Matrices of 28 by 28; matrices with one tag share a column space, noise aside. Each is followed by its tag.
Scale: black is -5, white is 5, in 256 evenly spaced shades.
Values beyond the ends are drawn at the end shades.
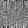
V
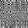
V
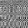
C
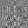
C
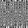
V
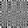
V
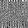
V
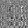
C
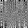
V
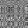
C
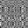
C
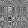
C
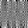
V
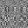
C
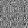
C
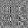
C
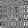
C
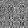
C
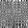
V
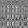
C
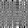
V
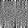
V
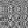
C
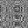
C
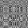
C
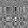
C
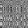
C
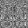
C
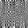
V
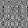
C
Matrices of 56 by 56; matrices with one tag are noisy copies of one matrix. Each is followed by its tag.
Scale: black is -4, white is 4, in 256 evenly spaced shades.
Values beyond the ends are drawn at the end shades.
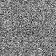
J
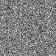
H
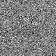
J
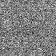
J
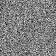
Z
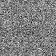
J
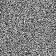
Z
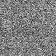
J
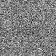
J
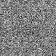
J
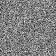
Z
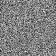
Z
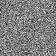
Z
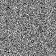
H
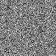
H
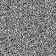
H
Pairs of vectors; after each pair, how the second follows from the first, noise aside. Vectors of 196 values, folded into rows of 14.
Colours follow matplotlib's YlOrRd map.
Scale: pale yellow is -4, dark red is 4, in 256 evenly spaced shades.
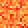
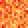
shuffled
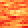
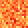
shuffled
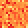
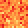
shuffled
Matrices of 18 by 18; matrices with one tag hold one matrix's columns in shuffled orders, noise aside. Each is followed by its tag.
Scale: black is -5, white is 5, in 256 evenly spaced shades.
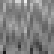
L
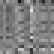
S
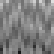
L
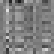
S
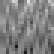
L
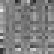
S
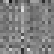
S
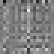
S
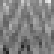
L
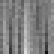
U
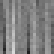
U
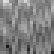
L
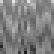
L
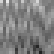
L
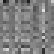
S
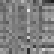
S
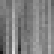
U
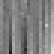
U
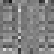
S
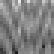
L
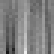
U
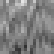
L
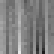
U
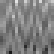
L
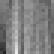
U
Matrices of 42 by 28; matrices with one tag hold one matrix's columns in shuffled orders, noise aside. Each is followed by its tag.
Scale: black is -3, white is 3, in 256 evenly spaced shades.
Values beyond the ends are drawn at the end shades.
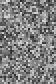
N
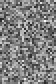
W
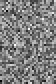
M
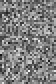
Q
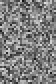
N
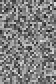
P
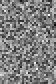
P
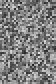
Q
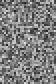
N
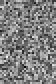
Q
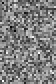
Q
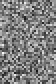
M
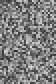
N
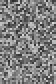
P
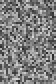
Q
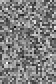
W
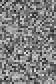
Q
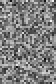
N
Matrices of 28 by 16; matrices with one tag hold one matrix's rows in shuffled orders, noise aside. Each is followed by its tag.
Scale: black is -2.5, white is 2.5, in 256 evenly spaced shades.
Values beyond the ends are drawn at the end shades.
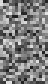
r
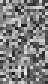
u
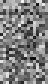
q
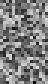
r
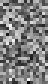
r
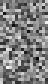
r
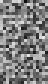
q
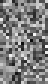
u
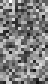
r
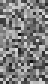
u
